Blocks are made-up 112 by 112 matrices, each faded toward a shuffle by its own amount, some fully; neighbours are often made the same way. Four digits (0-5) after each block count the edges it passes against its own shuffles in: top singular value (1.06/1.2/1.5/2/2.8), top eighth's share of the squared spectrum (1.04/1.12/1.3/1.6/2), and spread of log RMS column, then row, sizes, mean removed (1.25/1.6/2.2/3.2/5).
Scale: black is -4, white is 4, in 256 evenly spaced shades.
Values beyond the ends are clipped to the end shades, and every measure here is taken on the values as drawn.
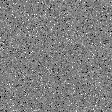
2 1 0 0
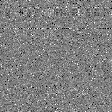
3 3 0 2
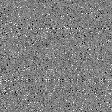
3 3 0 2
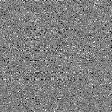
4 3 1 3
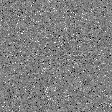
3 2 0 1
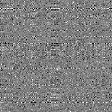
4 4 2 3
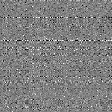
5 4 2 3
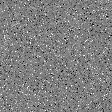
0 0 0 0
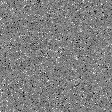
0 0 0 0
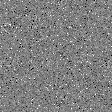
2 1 0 0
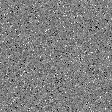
0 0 0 0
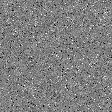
0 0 0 0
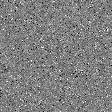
0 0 0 0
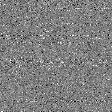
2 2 0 3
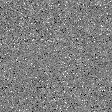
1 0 0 1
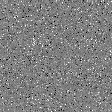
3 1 0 0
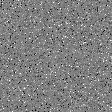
0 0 0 0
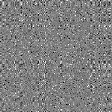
5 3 3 2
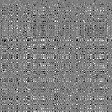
5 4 3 4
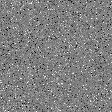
1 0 0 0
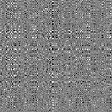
5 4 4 3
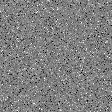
0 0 0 0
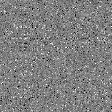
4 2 1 1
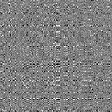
5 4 3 3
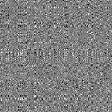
5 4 3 3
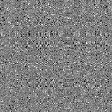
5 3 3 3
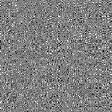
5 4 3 3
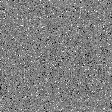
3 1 0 0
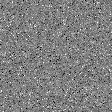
2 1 0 0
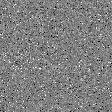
3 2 0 0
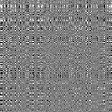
5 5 4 4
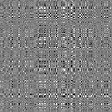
5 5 4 4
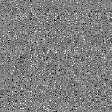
4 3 2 2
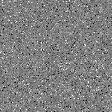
3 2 0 1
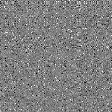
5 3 2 2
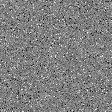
2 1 0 0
